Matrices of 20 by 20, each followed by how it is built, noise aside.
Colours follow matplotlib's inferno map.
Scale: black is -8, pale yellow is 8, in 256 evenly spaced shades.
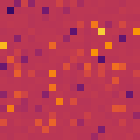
sparse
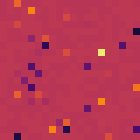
sparse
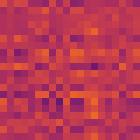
low rank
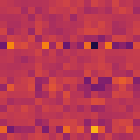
low rank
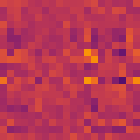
low rank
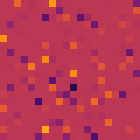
sparse
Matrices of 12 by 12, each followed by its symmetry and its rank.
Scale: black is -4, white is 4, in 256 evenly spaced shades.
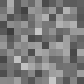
neither, full rank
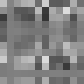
neither, rank two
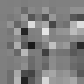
antisymmetric, rank two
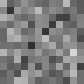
neither, full rank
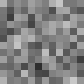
neither, full rank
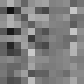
neither, rank two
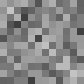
symmetric, full rank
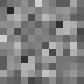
symmetric, full rank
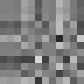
antisymmetric, rank two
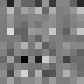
neither, rank two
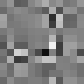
antisymmetric, rank two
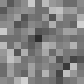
symmetric, full rank
